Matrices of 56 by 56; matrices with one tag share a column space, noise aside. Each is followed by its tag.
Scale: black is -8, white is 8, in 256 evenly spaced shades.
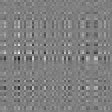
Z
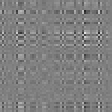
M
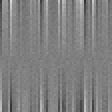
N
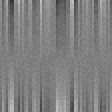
N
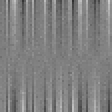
N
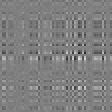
Z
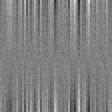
N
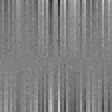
N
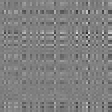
M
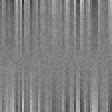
N
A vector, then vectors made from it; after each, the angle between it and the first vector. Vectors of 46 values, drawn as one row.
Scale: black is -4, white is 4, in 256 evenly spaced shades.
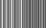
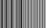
nearly opposite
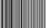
nearly opposite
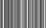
orthogonal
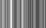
partly aligned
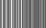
nearly parallel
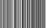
partly aligned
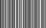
orthogonal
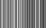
partly aligned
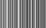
partly aligned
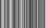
partly aligned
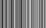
nearly opposite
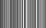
orthogonal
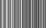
nearly parallel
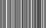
partly aligned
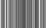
orthogonal
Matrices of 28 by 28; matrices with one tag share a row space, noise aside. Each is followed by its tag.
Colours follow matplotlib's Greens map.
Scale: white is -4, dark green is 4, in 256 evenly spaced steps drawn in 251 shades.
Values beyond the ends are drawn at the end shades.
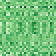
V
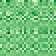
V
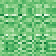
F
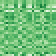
F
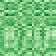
F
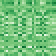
F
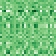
V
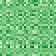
V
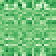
F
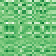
F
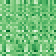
V
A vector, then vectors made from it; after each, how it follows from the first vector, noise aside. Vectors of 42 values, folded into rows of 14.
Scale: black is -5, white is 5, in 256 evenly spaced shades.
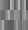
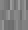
shrunk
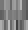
wrapped around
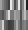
scaled up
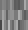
reversed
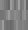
shrunk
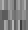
wrapped around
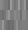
shrunk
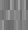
shrunk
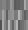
reversed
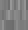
shrunk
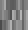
wrapped around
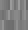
shrunk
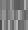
reversed
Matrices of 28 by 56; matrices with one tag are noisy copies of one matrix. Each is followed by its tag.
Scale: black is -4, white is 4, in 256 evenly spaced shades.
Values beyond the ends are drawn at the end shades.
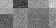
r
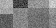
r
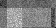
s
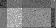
s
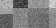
r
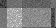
s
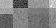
r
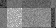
s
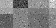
r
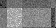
s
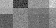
r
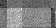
s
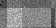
s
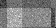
s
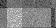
s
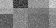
r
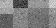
r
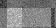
s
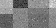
r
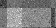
s
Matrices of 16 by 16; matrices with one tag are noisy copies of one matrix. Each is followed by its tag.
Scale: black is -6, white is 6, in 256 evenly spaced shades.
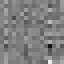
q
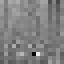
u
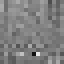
u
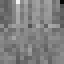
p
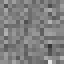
q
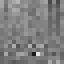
u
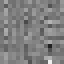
q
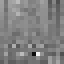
u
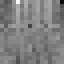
p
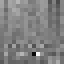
u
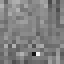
u
